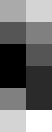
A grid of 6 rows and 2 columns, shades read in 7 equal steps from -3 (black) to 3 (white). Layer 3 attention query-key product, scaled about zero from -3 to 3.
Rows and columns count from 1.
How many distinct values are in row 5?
2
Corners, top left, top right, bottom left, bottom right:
1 2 2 3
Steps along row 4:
up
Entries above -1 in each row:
2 1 0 0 1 2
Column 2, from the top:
2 0 -1 -2 -2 3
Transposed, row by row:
1 -1 -3 -3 0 2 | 2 0 -1 -2 -2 3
